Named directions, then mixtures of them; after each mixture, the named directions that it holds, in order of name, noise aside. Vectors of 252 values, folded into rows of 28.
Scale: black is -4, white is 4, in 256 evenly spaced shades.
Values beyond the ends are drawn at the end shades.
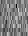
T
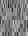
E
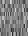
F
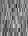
E, T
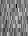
T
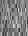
E, T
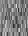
E, T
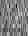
T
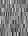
E, F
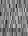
F, T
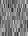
E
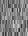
E, T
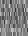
F, T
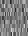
F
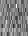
T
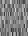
F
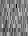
T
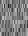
E, F
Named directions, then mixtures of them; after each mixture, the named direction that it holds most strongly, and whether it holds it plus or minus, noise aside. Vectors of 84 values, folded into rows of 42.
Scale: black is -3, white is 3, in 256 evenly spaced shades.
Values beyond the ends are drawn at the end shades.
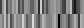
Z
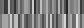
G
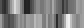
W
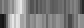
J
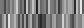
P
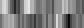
W, minus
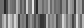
P, plus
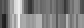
J, plus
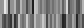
G, minus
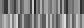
G, plus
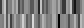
Z, plus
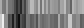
J, minus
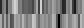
Z, plus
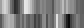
W, minus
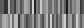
G, plus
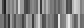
Z, minus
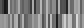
G, plus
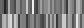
G, plus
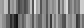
G, minus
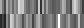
Z, minus
